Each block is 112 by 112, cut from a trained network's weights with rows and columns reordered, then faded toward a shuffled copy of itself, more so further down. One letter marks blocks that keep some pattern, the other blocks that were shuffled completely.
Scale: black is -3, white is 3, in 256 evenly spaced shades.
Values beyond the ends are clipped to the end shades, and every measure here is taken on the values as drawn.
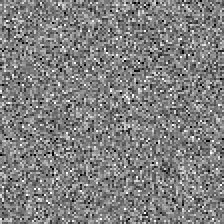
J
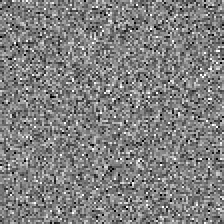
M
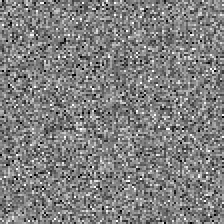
M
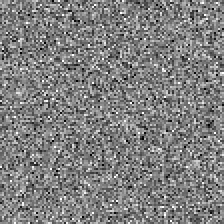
J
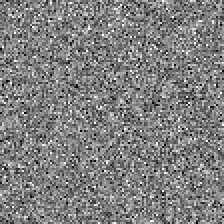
J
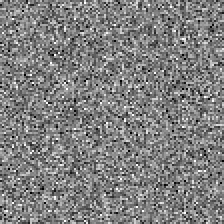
M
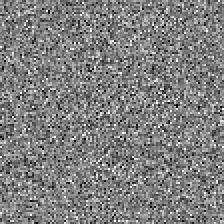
M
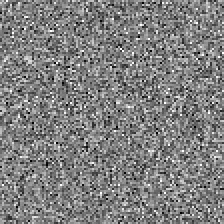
J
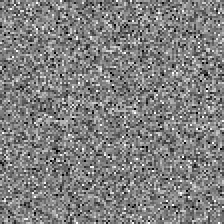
J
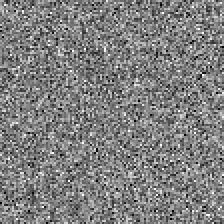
M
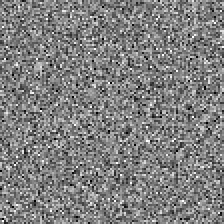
J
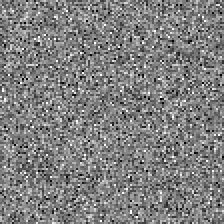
J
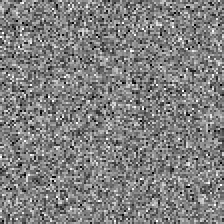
J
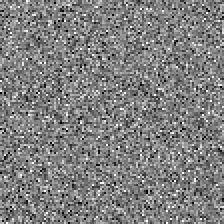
J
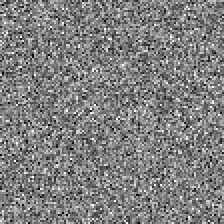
J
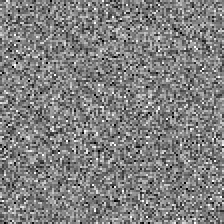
M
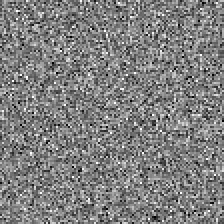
J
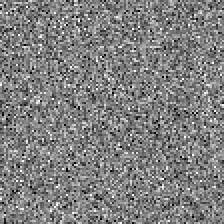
J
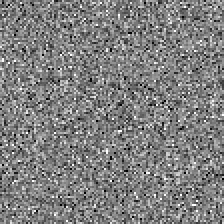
M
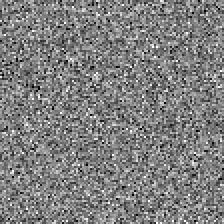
J
